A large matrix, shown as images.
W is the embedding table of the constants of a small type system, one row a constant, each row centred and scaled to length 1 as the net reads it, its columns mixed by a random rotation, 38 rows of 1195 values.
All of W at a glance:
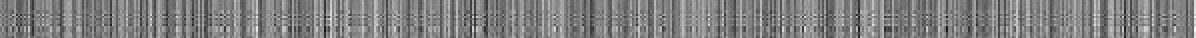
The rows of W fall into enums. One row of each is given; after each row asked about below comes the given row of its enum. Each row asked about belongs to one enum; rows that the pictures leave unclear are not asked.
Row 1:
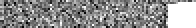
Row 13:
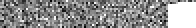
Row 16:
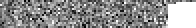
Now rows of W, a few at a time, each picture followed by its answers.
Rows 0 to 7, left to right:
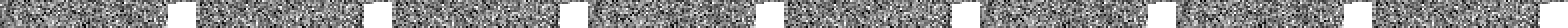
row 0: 16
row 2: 1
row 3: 16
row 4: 1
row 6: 16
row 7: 1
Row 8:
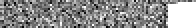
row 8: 1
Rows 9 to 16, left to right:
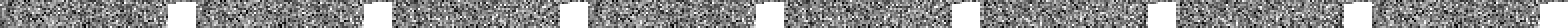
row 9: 16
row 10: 16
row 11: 13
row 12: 16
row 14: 1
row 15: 1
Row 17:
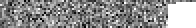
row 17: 16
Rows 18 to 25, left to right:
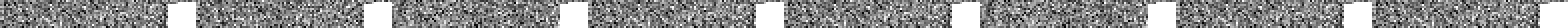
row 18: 1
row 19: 13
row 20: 16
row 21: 1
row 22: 1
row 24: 1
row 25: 1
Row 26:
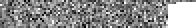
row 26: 16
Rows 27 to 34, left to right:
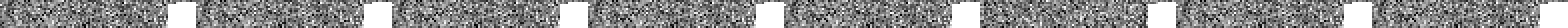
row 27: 16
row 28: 16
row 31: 16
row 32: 1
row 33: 16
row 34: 16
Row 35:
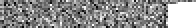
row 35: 1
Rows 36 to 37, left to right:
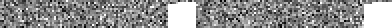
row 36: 13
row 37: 16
